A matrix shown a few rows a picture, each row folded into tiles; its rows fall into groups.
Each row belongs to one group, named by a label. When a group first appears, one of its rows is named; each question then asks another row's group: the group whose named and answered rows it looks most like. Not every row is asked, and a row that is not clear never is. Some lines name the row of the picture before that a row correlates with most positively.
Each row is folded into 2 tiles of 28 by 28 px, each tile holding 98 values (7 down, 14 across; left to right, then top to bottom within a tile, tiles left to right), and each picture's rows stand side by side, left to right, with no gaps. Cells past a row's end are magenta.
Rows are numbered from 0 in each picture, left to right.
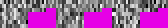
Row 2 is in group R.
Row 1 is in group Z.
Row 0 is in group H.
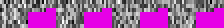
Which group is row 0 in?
H
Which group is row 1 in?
H
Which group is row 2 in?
R
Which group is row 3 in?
R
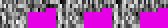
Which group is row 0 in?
R
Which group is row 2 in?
H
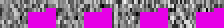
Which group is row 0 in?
H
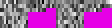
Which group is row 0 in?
R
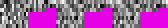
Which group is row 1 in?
R
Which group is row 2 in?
R
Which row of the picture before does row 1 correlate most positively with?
1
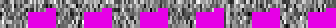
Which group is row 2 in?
Z
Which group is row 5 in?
Z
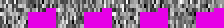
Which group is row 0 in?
R
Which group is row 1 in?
H
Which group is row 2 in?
R
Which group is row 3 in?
H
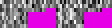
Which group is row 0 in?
H
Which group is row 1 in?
H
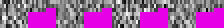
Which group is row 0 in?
Z
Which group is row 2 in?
R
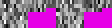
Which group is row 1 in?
R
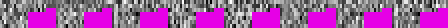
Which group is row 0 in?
Z
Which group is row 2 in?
H
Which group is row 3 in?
R
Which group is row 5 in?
H
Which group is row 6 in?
Z
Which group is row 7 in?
H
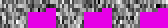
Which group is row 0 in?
R
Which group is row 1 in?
R
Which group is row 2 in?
R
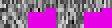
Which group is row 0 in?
Z
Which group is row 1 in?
H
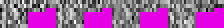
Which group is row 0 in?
H
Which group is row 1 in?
H
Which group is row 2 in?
H
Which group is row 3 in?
R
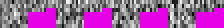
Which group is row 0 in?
H
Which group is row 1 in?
Z
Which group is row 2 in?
Z
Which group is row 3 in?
H
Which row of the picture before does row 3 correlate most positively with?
1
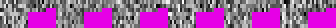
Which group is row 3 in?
R
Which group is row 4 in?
Z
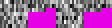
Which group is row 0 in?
R
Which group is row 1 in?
R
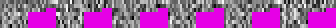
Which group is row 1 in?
R
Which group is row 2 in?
Z
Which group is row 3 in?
Z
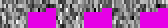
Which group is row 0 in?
R
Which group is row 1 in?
Z
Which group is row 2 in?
Z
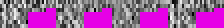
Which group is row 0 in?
H
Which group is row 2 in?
H
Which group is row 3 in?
H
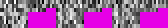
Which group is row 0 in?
R
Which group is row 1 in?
H
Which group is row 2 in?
H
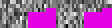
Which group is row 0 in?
Z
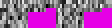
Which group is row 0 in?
Z
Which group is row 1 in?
Z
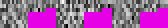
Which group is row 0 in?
Z
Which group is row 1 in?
R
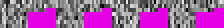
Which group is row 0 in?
Z
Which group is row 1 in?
Z
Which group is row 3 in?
R
